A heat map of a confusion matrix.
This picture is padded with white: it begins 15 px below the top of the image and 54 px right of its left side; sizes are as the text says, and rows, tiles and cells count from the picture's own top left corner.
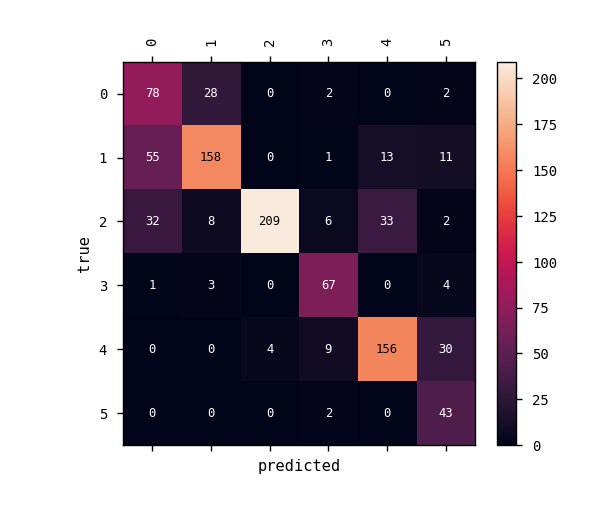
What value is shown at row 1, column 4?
13
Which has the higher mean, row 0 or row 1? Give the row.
1
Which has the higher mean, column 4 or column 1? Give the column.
4
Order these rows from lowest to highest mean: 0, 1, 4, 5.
5, 0, 4, 1
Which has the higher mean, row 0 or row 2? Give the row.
2
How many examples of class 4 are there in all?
199
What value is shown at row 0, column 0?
78
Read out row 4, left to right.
0 0 4 9 156 30
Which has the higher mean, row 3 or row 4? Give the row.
4
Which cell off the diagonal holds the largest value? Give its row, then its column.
1, 0
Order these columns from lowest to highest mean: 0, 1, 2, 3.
3, 0, 1, 2
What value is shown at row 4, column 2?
4
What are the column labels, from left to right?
0, 1, 2, 3, 4, 5
